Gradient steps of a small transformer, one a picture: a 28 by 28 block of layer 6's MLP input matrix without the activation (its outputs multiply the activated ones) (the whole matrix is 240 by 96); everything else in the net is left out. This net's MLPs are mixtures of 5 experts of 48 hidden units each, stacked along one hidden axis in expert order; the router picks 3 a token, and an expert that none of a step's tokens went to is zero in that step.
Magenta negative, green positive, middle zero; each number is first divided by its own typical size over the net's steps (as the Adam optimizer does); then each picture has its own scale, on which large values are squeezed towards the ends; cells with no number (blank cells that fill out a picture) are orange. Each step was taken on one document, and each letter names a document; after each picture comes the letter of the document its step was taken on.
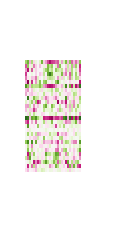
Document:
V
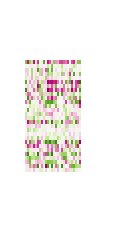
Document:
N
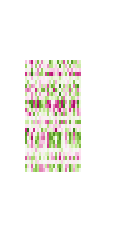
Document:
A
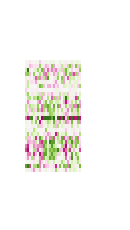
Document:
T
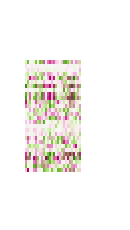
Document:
N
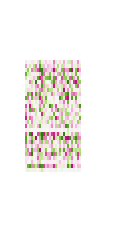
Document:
T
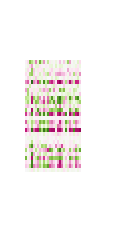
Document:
A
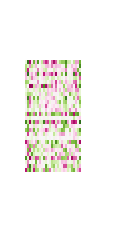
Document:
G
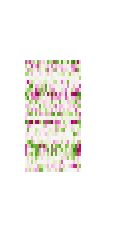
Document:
G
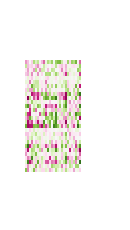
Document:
G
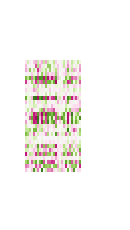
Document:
N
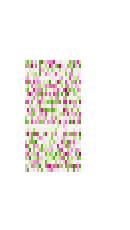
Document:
N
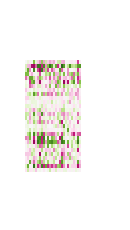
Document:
T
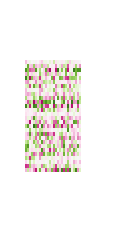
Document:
T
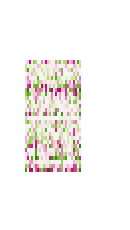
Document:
G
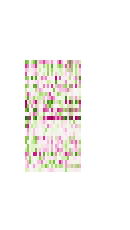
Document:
V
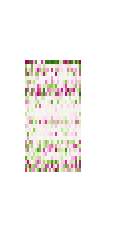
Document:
G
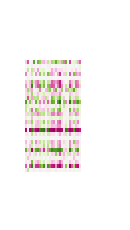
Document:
A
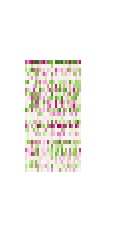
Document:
A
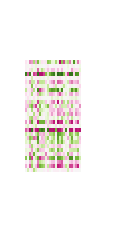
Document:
A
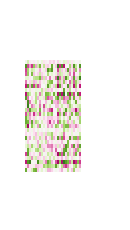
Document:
N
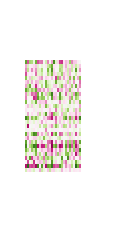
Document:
V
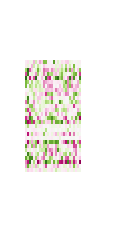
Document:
V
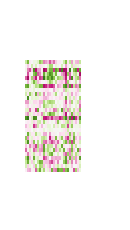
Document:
N
